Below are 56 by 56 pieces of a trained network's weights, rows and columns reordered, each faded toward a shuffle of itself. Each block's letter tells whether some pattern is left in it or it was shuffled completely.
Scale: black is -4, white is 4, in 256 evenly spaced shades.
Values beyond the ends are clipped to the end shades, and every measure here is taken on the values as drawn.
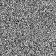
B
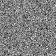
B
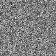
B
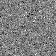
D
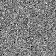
B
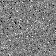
D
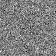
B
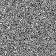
D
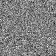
D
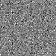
B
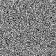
B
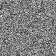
D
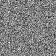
B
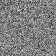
D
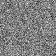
B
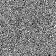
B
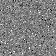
D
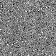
D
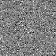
B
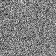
B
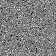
D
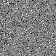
D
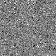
B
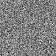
B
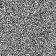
B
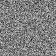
D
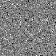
B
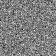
D
